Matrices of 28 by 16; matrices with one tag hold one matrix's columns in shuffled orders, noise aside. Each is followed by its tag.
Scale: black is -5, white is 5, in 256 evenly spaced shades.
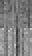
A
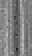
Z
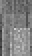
A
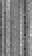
Z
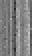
Z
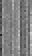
Z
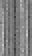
Z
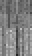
A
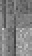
A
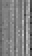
Z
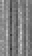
Z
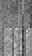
A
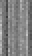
Z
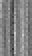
Z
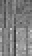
A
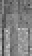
A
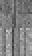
A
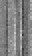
Z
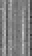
Z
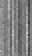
Z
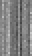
Z
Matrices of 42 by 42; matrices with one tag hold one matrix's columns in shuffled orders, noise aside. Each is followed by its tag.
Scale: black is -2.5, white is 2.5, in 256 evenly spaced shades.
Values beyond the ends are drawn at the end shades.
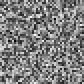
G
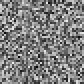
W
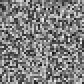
G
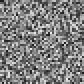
W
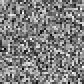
G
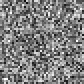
G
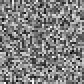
G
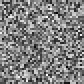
W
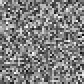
W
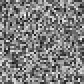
G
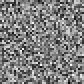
W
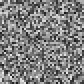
W
